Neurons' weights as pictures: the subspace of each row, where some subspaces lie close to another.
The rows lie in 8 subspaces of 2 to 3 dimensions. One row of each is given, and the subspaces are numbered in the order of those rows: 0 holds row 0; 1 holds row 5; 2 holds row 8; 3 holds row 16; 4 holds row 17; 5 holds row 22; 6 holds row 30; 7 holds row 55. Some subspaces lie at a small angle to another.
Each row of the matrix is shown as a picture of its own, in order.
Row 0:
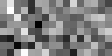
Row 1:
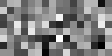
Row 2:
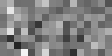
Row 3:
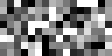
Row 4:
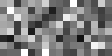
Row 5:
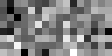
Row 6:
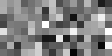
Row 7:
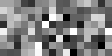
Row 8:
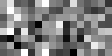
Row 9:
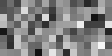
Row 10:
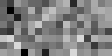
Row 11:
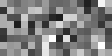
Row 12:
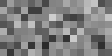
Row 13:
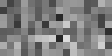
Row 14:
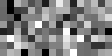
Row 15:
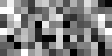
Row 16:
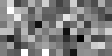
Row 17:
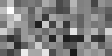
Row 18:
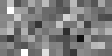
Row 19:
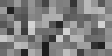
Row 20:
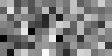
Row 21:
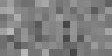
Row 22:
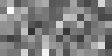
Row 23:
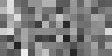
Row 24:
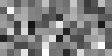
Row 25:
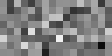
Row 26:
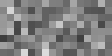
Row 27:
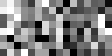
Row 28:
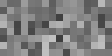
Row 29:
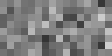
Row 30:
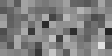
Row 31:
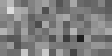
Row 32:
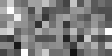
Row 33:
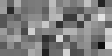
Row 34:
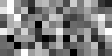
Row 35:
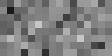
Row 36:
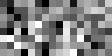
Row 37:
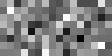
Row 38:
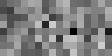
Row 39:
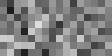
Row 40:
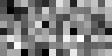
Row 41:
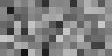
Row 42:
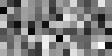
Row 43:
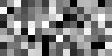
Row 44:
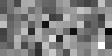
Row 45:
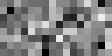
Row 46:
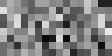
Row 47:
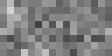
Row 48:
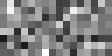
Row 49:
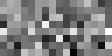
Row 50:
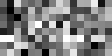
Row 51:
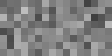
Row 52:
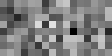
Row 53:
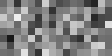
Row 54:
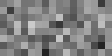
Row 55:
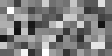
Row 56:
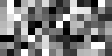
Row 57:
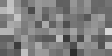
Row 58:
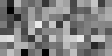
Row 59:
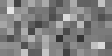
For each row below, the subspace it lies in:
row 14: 3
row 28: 7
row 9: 6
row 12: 0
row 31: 5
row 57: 1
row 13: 7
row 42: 1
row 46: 0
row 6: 5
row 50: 4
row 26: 7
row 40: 5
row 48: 6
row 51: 6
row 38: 6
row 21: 2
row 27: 0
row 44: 6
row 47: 4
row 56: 4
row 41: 2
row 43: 1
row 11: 0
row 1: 7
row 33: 5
